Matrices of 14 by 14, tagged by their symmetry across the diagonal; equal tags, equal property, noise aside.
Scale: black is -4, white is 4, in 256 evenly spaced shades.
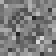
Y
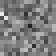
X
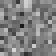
X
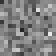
X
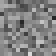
X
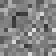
Y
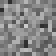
Y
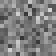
X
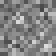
Y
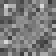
Y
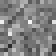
X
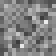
Y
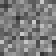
Y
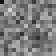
Y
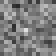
X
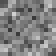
Y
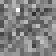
X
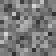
Y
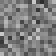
Y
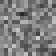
X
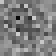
Y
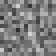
X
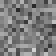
X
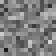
X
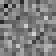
Y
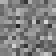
X
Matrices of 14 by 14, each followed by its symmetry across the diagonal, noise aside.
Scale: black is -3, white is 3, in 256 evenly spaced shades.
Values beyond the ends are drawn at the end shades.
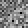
symmetric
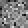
symmetric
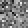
symmetric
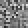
antisymmetric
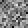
symmetric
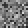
symmetric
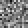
antisymmetric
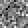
symmetric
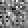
antisymmetric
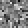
antisymmetric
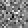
antisymmetric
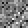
symmetric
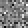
antisymmetric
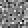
antisymmetric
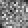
symmetric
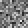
symmetric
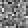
antisymmetric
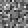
symmetric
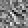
antisymmetric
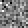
antisymmetric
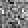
antisymmetric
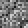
symmetric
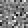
antisymmetric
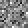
symmetric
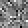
antisymmetric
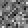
symmetric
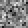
symmetric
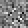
antisymmetric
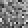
antisymmetric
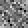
symmetric
